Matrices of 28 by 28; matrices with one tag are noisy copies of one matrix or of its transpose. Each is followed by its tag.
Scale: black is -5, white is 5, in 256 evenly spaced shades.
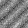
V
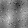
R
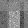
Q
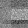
Q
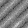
V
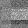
Q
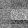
Q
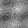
R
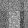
Q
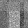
Q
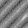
V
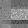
Q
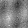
R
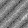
V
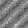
V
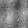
R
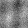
R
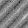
V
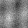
R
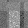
Q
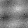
R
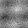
R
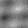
R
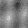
R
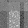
Q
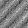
V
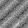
V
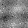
R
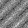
V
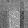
Q
